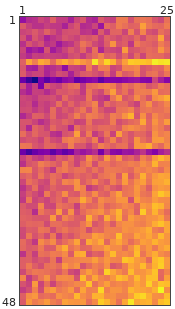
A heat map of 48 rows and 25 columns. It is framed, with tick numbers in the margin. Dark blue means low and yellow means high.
Ninth with the highest average: bottom right. Slope: up to the bottom right. Odd lines: rows 8, 11 and 23. Ninth with the lowest average: top left.
